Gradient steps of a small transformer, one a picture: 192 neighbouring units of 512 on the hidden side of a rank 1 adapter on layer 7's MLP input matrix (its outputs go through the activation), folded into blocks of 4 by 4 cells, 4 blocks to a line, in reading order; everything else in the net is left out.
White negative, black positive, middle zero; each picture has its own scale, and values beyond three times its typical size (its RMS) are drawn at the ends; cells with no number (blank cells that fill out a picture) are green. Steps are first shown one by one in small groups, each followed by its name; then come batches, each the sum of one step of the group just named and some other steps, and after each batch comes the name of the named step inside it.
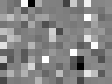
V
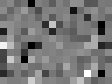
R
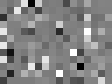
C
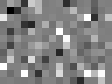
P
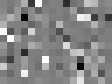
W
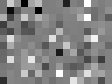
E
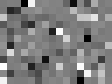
P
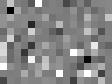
P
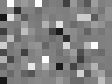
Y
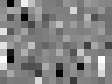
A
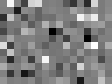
Y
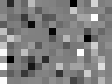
A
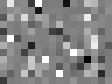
Y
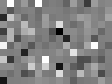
Y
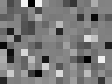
A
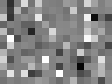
A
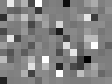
Y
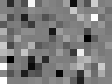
A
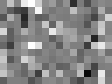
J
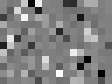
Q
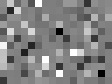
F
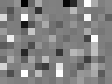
Q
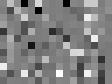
Q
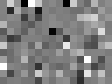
J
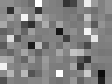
Q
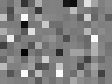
Q
